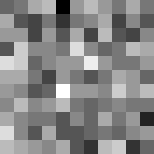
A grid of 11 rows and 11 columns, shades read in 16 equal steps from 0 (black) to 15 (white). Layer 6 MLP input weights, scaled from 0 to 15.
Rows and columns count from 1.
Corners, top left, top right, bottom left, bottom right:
6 7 11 6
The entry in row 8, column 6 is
7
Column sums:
104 100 73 87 79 89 80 95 85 85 80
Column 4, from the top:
11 7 9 8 8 4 6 9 7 10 8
